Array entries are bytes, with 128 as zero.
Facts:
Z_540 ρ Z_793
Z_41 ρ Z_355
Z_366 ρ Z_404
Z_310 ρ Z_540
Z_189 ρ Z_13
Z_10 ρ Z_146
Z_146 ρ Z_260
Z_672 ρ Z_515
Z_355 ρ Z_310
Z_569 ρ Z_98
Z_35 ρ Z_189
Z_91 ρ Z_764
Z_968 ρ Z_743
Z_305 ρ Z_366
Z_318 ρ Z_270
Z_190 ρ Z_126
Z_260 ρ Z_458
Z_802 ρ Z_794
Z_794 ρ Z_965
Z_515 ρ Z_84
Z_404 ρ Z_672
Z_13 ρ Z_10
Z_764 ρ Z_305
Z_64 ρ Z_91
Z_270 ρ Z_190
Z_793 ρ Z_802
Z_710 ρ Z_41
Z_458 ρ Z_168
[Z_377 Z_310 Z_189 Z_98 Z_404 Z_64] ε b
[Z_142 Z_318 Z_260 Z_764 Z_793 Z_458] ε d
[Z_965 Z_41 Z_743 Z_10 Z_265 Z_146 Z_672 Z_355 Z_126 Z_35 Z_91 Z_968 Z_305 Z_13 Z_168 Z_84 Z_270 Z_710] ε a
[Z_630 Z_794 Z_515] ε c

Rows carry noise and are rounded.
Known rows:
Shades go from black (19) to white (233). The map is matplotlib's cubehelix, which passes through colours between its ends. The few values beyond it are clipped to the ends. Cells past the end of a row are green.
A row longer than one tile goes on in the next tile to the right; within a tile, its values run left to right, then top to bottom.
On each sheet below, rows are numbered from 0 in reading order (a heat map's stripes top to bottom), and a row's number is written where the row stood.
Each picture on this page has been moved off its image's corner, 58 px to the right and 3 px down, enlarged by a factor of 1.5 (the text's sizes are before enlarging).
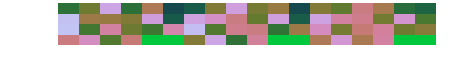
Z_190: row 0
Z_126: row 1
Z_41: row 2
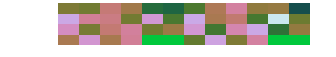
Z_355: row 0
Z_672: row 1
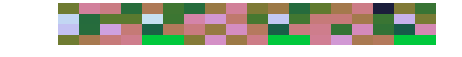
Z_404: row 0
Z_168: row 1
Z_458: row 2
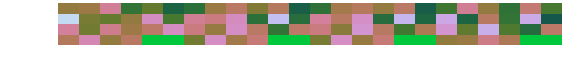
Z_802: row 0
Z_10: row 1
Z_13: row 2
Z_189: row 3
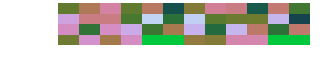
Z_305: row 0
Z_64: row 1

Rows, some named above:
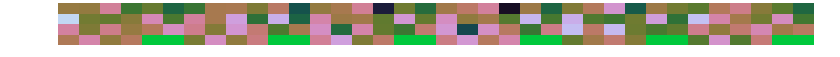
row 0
Z_802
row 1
Z_35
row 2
Z_142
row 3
Z_764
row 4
Z_98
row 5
Z_965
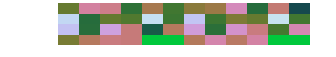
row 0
Z_404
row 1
Z_366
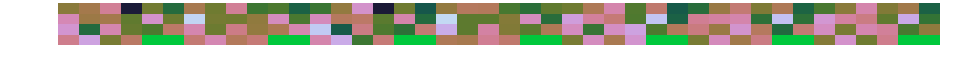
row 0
Z_142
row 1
Z_540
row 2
Z_318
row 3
Z_310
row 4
Z_91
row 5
Z_146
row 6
Z_265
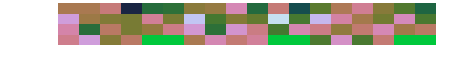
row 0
Z_793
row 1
Z_366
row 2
Z_965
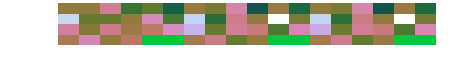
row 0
Z_802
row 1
Z_515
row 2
Z_515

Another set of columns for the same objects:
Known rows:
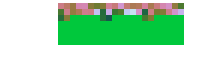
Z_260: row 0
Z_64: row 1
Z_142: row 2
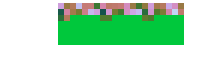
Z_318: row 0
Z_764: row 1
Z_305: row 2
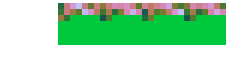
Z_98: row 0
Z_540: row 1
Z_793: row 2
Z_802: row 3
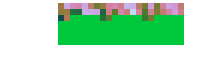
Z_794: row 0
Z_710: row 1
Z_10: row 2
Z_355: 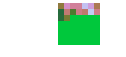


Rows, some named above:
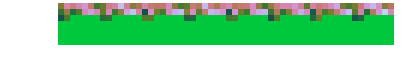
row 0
Z_802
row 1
Z_377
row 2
Z_764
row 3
Z_189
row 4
Z_764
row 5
Z_540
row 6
Z_793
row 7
Z_310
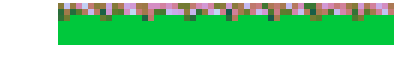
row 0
Z_965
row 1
Z_91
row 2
Z_630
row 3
Z_404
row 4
Z_318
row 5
Z_190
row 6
Z_569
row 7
Z_265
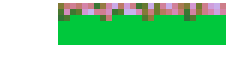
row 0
Z_366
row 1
Z_515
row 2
Z_168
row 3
Z_35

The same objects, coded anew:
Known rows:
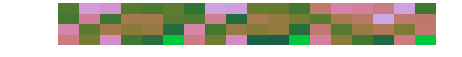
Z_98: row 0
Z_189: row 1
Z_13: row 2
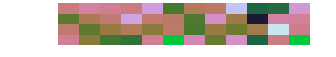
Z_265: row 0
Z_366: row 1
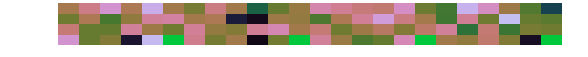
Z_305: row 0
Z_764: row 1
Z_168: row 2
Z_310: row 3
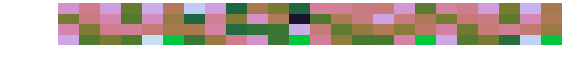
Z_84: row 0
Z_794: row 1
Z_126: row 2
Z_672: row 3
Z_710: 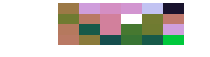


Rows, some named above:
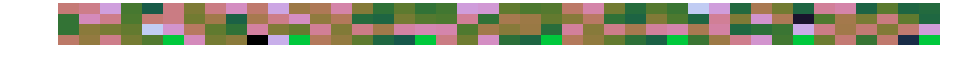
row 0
Z_190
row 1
Z_91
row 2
Z_318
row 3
Z_377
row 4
Z_142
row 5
Z_794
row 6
Z_793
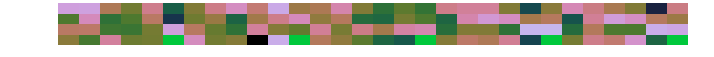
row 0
Z_630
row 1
Z_91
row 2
Z_318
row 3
Z_540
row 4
Z_802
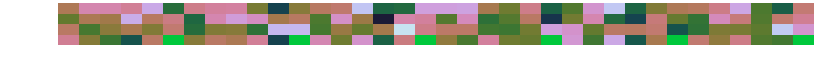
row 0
Z_35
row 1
Z_540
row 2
Z_366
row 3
Z_630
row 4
Z_404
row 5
Z_569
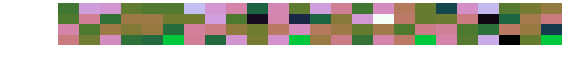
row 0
Z_377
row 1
Z_515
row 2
Z_965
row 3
Z_64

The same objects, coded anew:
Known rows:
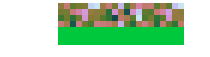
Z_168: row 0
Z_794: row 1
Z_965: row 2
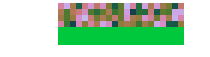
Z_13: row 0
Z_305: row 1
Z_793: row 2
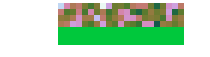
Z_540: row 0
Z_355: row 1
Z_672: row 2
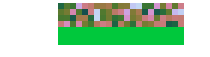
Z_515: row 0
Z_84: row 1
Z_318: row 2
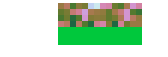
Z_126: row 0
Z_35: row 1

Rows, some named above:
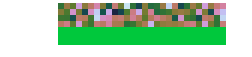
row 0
Z_630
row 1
Z_764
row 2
Z_366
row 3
Z_630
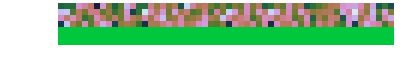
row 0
Z_404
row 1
Z_305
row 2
Z_189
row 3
Z_540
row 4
Z_64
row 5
Z_64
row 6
Z_190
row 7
Z_310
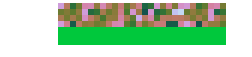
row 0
Z_91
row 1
Z_802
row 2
Z_142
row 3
Z_91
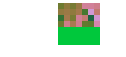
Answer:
Z_569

